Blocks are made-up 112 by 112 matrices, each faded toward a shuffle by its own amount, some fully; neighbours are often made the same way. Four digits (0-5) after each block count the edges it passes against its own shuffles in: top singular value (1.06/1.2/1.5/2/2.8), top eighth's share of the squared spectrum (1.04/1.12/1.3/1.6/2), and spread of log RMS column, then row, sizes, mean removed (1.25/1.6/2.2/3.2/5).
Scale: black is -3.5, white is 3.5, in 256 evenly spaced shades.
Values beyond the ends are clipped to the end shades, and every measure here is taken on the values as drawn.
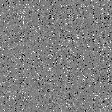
3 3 2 1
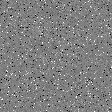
1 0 0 0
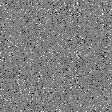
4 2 1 1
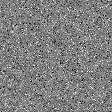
0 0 0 0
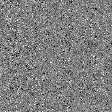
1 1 2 0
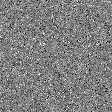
0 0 0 0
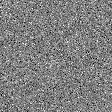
0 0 0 0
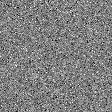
0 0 0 0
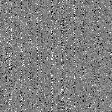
2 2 3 0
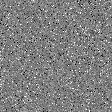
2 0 0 0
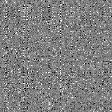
4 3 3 2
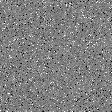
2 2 0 0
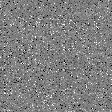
3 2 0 0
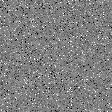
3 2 0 0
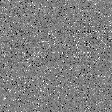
3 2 1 1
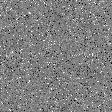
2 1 0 0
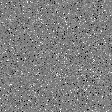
2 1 0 0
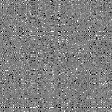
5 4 2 3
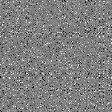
4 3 2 2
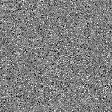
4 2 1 1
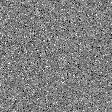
2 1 0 0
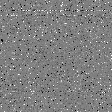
3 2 0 1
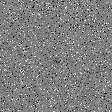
0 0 0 0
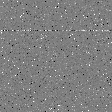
3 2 0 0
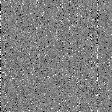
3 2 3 0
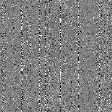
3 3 4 0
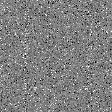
1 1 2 0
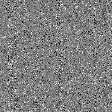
1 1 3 0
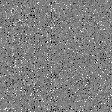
4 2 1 1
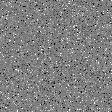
2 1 0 0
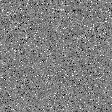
0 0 0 1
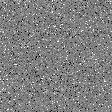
2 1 0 0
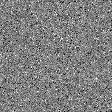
0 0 1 0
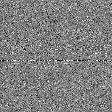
2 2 0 3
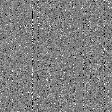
2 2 3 0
